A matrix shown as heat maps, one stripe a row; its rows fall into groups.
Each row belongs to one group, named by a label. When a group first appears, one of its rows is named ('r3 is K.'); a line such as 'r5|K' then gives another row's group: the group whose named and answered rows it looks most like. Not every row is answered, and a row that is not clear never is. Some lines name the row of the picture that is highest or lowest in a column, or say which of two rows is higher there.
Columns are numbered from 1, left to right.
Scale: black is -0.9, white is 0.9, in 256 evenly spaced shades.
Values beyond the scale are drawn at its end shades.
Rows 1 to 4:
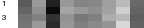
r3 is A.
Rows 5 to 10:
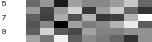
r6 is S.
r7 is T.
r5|A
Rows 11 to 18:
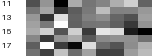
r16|S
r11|A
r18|T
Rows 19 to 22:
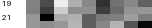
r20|T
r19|T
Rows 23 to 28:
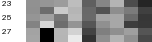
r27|S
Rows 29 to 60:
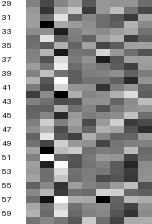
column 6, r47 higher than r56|No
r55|A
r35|T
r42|A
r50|S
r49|T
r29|S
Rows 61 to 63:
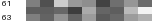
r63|T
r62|T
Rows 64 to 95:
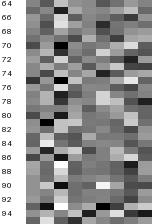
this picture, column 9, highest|93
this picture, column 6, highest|90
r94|S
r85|S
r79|S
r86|A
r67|T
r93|T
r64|T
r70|A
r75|A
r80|A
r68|T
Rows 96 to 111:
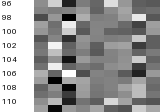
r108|A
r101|A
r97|S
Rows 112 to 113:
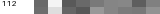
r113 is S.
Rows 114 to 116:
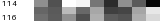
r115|T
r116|T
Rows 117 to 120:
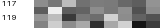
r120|S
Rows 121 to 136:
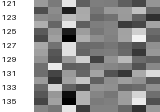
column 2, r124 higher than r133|No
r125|A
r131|T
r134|A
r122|A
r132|S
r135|A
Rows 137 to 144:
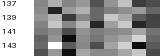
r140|S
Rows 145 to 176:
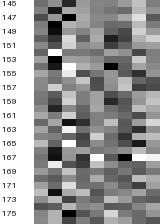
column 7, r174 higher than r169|No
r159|T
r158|T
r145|A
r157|S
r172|S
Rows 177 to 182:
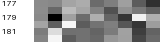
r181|S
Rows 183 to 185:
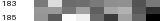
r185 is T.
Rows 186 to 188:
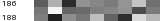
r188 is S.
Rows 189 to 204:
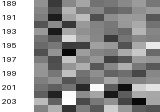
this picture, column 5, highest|201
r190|T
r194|T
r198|S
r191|S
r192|A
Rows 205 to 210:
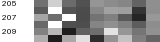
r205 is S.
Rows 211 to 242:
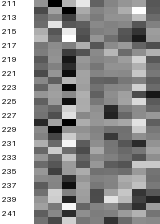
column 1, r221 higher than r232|No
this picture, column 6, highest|239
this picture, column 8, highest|212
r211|S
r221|A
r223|A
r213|A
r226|T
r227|T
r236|A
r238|S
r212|A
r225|A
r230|T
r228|A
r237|A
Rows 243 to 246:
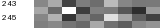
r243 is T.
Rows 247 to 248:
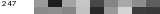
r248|S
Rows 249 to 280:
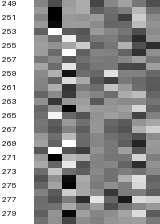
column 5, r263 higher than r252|No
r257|A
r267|T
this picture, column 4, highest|255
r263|S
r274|A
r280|A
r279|A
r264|A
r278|T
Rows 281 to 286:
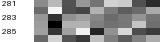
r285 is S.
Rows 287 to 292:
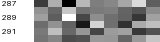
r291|S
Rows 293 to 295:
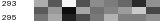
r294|A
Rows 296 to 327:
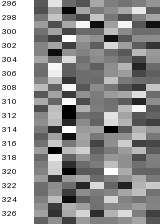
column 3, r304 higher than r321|Yes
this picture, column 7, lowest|322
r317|S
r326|S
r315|A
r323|A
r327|A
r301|T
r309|A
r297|A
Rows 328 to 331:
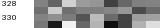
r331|T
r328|T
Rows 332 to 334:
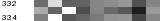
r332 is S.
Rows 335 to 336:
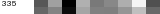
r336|A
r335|A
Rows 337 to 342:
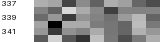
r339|A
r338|T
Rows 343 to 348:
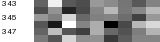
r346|T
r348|T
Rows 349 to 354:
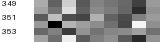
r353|A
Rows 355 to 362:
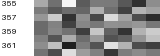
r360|T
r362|T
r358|A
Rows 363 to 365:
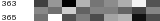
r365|S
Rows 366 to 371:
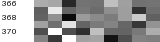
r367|S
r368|A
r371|T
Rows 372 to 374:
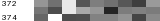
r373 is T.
